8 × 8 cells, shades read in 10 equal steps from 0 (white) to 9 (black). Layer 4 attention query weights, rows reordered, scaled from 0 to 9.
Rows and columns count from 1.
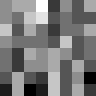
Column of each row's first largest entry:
5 5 5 5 2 2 8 3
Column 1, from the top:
4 4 2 4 5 5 6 8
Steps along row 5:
up down up down up up down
